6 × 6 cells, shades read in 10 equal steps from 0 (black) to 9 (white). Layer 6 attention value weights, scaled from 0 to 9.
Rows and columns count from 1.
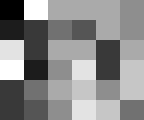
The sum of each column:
22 21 32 38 28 34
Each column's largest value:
9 9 6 8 7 7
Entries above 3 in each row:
5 3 4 4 5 4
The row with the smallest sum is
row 2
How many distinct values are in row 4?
6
